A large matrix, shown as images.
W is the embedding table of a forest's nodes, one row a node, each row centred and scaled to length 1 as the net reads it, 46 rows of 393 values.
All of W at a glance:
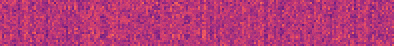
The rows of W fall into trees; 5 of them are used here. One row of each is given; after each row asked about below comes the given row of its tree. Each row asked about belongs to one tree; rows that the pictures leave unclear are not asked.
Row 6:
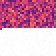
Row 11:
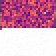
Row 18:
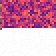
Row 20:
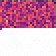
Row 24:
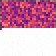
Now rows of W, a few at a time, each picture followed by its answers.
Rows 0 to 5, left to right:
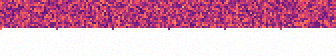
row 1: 6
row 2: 20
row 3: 20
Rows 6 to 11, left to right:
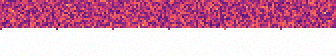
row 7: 6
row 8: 6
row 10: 24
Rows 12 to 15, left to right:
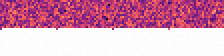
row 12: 6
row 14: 18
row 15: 11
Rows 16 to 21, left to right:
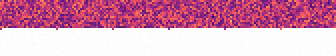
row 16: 18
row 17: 18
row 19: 6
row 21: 18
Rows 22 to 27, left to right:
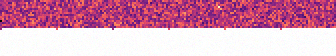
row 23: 18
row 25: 11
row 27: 24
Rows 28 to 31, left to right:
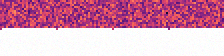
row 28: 6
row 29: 20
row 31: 6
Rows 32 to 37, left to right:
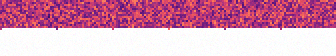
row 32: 6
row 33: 6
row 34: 18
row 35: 18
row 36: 18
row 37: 18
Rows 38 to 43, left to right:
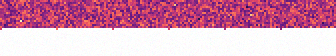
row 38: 18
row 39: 24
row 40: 11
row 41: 24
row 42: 20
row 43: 6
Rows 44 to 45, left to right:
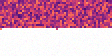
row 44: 24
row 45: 11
